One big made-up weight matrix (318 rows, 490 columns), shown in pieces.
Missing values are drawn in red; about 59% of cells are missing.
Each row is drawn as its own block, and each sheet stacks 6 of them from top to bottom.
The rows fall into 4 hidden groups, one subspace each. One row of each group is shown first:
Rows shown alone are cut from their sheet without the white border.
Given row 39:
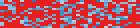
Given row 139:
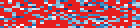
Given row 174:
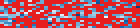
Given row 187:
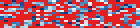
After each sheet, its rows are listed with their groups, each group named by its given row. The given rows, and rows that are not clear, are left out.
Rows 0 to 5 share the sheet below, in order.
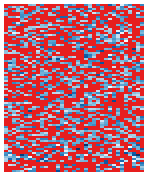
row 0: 139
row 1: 187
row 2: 39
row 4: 174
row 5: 139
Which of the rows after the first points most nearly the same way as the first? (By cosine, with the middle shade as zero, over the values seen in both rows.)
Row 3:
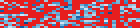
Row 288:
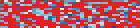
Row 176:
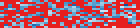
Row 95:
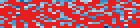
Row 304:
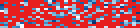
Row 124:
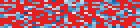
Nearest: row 176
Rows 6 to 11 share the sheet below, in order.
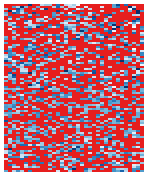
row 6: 139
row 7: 174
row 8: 139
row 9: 39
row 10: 187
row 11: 39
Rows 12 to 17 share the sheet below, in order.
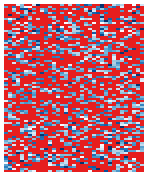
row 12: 39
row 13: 39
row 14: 174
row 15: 174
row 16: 174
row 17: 174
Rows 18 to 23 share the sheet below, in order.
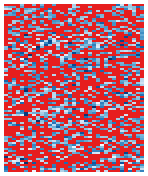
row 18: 187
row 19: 39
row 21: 39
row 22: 187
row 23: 39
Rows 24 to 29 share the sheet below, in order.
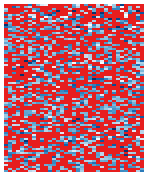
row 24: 139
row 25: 187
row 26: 39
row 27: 174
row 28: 39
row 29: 139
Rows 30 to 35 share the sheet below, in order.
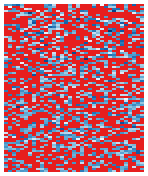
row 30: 39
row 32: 39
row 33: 139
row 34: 139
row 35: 139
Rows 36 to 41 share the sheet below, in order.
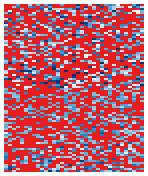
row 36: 139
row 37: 187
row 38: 39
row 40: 139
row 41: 187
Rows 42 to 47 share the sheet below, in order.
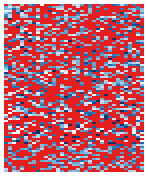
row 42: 39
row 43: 39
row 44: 39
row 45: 187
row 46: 39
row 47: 139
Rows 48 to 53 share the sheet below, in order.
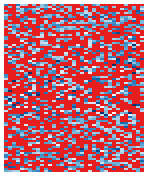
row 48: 139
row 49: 139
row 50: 139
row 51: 39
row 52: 139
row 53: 174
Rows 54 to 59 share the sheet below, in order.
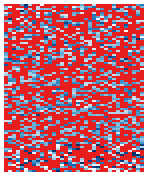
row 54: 39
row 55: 139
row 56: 187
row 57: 139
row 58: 187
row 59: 139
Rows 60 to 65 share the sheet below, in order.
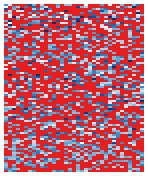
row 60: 174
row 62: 39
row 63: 174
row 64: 139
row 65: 39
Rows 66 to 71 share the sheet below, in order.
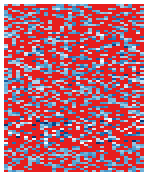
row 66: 39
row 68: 39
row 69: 39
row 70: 174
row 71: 187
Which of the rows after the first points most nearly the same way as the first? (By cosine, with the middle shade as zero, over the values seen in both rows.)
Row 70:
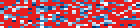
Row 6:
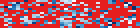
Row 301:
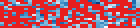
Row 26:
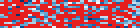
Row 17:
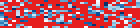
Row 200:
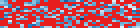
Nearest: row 301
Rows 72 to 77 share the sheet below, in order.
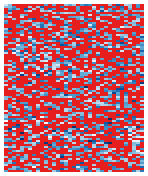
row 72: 187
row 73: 139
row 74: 39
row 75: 139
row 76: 174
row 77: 139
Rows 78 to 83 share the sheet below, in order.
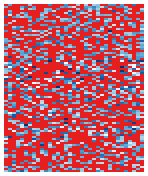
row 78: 39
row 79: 187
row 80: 139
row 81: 187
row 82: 139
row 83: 39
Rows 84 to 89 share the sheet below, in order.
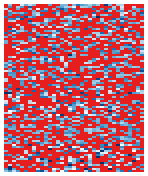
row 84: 187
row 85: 174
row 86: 174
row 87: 187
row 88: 139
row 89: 187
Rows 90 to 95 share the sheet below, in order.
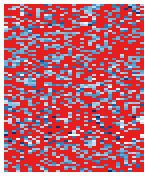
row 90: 139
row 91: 187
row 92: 39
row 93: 174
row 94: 174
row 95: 39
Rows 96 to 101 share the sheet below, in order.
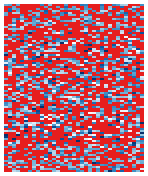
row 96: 174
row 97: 139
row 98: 174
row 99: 174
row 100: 174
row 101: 39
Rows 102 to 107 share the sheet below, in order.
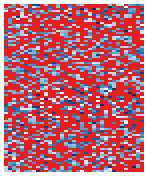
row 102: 174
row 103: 39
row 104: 174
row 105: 187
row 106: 139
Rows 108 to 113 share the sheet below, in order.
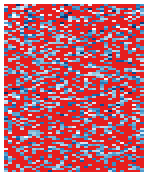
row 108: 139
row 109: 187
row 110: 139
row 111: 187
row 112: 174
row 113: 187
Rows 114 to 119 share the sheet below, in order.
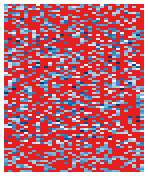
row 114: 39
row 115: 187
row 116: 174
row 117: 187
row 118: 39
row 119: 174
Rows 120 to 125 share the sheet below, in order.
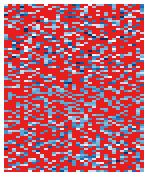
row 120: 39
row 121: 174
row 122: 174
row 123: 39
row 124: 139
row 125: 187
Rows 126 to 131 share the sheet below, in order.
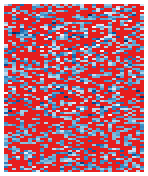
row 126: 174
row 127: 187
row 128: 187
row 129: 187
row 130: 174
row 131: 139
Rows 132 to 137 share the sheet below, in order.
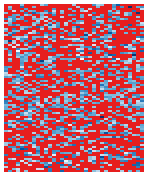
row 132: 139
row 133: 139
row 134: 39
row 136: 39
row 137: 39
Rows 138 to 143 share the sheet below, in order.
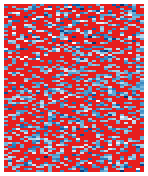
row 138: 187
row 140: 174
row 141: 187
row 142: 139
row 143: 174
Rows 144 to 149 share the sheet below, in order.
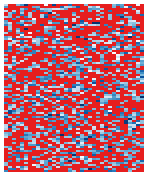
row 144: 39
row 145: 139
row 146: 174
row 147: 187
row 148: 139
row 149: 174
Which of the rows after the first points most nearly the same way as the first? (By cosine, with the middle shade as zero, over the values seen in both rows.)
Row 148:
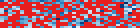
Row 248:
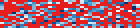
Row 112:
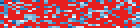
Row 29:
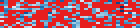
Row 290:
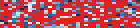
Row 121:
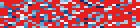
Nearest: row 29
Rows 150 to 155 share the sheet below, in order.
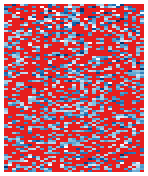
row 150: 187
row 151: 174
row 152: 187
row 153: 39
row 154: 139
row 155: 139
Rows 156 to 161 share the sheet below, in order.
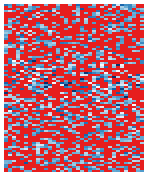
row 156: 187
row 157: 39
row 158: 174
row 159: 187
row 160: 139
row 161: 39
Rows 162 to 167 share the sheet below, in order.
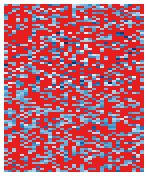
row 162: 39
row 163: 139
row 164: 187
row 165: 139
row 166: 139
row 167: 139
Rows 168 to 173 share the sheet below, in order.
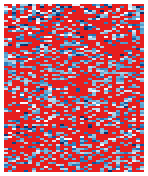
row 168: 187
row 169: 187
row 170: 174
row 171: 39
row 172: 174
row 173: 39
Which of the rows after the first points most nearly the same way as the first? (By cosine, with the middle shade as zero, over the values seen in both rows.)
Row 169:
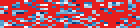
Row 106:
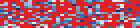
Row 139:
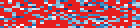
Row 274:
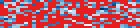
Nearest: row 274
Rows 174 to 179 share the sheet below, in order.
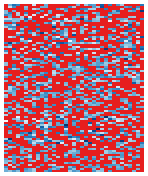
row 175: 39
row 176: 139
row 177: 174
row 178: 187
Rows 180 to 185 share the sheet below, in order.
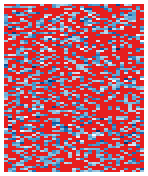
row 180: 187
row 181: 187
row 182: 174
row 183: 174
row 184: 39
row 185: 39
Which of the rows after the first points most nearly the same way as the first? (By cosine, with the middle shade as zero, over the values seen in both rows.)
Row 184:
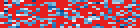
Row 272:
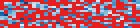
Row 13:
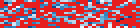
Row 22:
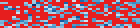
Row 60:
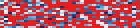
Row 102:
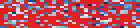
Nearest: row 13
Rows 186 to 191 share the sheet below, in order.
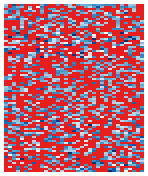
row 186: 174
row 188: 39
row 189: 39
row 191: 39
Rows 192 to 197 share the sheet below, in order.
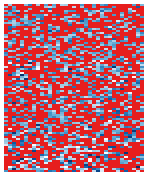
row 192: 187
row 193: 39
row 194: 39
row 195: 139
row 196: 174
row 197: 174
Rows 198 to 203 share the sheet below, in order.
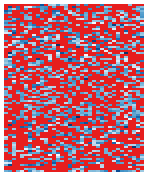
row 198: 39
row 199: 139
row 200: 139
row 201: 139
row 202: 139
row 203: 174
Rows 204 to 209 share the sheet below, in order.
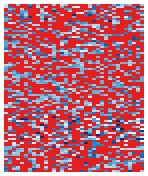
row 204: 174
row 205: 139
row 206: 187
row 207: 139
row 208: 39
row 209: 139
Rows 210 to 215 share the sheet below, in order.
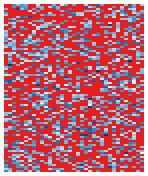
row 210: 174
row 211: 139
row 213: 174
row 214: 139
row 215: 187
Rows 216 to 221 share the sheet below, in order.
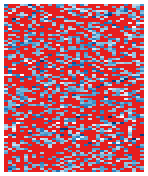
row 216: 139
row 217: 139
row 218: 39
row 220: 139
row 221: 187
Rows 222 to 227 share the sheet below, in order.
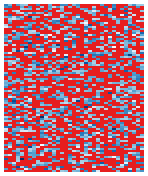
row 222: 139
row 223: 174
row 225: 139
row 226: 39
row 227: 39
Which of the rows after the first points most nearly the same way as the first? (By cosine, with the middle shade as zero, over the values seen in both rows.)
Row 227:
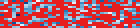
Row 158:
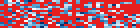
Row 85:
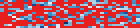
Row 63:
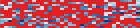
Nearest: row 63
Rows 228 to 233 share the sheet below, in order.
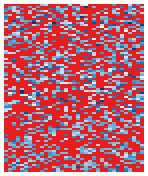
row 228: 174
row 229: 187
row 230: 174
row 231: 39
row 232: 174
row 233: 139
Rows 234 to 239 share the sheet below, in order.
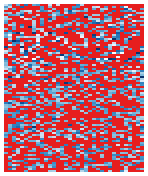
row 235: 39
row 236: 174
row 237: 39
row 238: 174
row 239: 139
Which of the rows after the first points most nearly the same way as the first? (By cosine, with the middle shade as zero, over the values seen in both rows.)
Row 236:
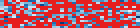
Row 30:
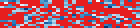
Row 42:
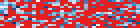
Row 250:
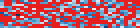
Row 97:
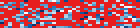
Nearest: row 42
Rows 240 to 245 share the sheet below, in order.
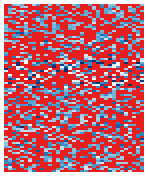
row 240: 39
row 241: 187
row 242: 39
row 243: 187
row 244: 39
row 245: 187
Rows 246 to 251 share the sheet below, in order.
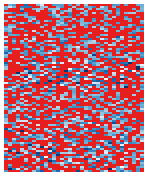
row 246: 39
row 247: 174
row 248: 139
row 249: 174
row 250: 39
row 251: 187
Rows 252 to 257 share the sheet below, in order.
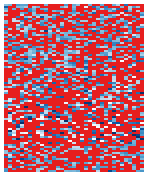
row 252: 174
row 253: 174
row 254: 139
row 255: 139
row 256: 39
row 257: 39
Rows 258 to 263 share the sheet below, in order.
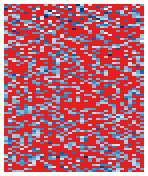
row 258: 187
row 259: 187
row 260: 139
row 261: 174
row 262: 187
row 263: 174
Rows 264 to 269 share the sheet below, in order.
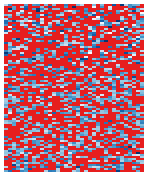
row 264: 187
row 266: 187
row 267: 187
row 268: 174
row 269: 139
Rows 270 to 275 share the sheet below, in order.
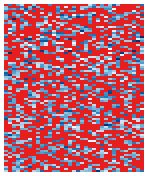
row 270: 139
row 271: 174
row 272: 39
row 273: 174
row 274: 174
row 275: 174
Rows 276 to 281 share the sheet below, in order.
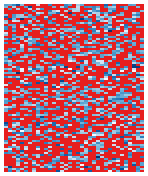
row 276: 39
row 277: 187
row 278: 139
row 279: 174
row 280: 39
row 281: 187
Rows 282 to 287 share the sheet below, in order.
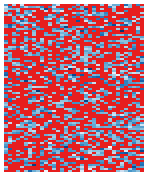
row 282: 174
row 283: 39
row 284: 39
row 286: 187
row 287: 174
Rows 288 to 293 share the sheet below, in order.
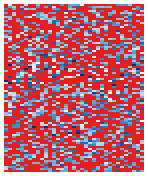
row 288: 174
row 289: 174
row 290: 174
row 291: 174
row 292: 174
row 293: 139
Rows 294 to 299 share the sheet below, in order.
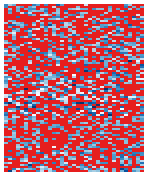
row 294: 139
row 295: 174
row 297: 39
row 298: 187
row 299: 174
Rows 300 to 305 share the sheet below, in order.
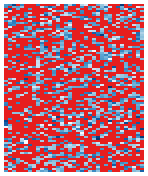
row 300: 187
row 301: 39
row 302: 39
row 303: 174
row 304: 39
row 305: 139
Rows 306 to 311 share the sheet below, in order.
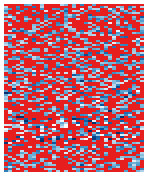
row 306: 174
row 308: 174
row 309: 187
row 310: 187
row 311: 187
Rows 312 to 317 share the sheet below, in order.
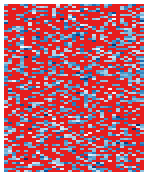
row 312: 174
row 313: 39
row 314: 139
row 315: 174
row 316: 139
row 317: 174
